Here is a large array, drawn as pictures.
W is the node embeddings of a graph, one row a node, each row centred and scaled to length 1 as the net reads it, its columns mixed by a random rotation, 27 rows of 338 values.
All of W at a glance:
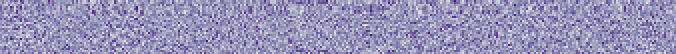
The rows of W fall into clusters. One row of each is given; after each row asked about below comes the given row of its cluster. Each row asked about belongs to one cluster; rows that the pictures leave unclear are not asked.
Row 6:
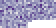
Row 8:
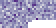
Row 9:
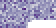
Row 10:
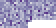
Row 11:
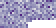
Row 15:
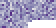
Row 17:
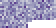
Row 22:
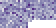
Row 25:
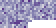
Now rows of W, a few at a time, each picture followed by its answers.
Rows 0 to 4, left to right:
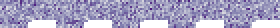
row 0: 25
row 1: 25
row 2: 17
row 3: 9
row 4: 9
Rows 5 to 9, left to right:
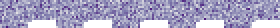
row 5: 6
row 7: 17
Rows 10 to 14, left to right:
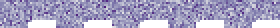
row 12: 6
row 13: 22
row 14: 8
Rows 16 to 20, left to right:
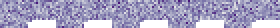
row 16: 11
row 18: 11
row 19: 10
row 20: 15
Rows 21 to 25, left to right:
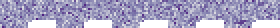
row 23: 15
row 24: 8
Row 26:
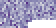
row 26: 10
